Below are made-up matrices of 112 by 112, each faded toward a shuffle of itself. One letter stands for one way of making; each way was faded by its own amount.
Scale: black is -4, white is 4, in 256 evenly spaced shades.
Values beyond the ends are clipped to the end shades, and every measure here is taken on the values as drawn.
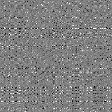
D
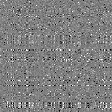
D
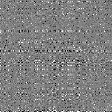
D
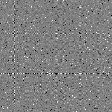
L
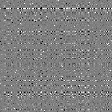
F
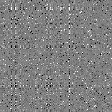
L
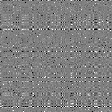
F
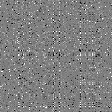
L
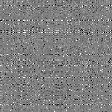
D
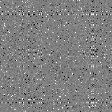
L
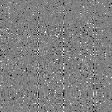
L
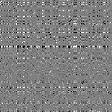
F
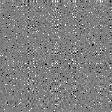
L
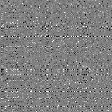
D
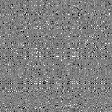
D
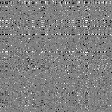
D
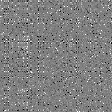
L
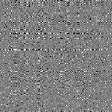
D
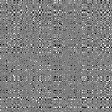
F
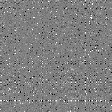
L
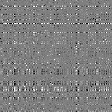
F
